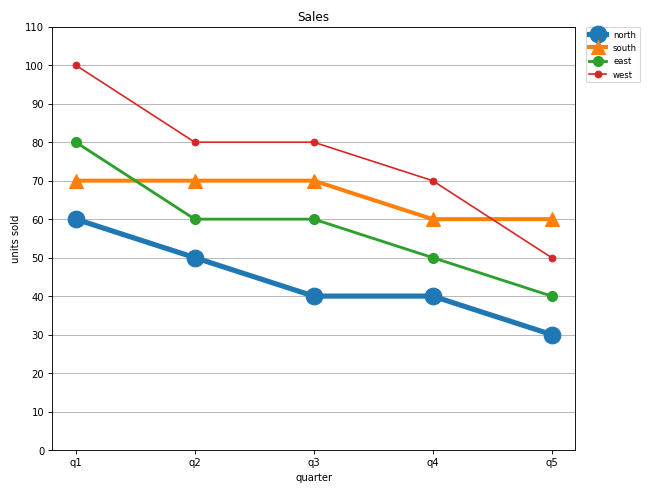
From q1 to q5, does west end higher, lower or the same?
lower
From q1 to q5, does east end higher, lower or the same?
lower
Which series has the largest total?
west
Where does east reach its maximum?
q1
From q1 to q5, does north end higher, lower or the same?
lower
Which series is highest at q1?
west
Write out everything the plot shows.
Title: Sales
x-axis: quarter, ticks q1 q2 q3 q4 q5
y-axis: units sold, ticks 0 10 20 30 40 50 60 70 80 90 100 110
Legend: north, south, east, west
Values:
north: 60 50 40 40 30
south: 70 70 70 60 60
east: 80 60 60 50 40
west: 100 80 80 70 50
